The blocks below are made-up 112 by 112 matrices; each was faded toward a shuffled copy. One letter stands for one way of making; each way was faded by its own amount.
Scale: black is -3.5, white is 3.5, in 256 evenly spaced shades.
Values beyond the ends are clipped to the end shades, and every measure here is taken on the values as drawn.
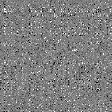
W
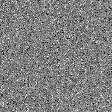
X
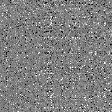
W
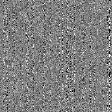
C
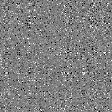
W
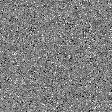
X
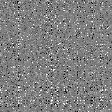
W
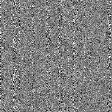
C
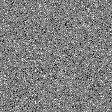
X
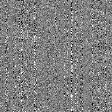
C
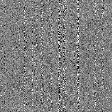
C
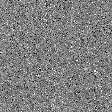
X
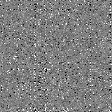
W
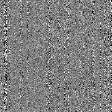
C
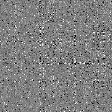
W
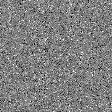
X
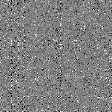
W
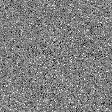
X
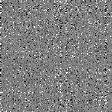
W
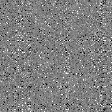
W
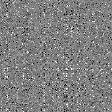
W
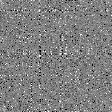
W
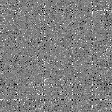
W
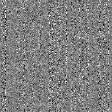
C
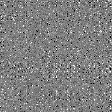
W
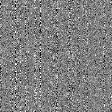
C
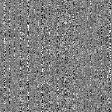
C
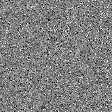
X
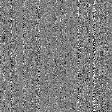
C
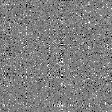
W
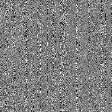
C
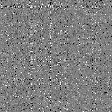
W
